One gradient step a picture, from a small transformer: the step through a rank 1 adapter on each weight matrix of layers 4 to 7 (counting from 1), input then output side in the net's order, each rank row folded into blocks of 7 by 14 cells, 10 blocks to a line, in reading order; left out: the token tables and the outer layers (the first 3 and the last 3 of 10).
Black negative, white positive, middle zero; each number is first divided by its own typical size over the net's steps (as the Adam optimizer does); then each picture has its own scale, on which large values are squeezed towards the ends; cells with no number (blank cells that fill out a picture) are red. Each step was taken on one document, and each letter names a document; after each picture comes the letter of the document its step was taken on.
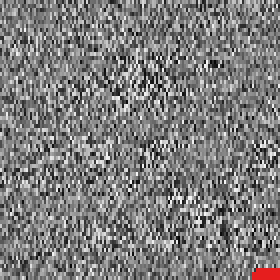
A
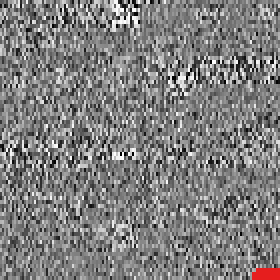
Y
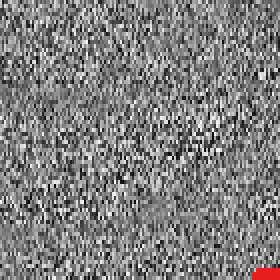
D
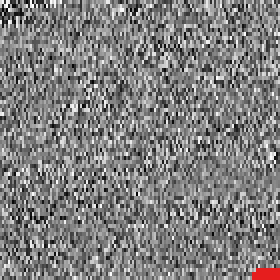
Y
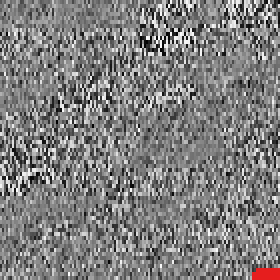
A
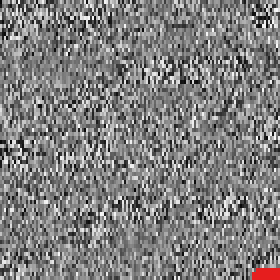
Y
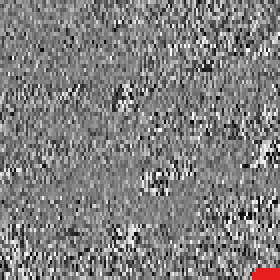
Y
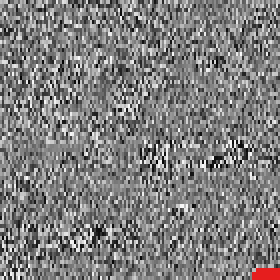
Y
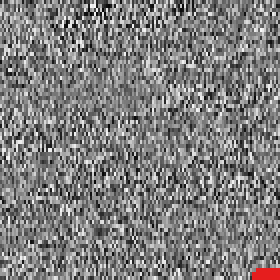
D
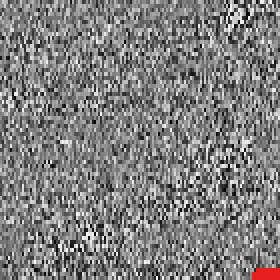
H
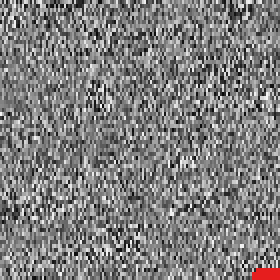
D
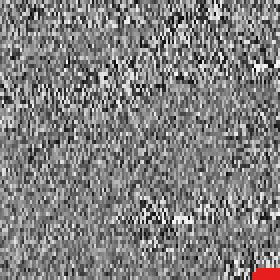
A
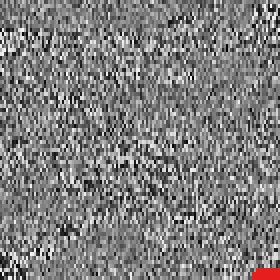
A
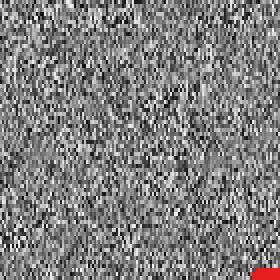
H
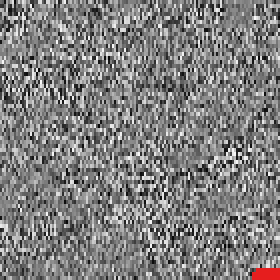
A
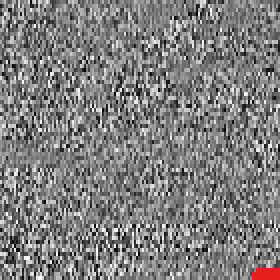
Y
